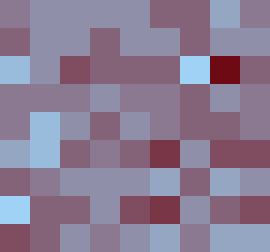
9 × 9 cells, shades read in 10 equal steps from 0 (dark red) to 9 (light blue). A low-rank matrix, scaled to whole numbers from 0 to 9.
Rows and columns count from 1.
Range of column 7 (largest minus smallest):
5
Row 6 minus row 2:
3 2 -2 1 -2 -4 2 -3 -3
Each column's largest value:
9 8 6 6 6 7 9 7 7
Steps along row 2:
up same down up same down up same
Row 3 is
8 6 3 4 4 4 9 0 4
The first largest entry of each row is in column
8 2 7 4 2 2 6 1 6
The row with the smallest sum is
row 8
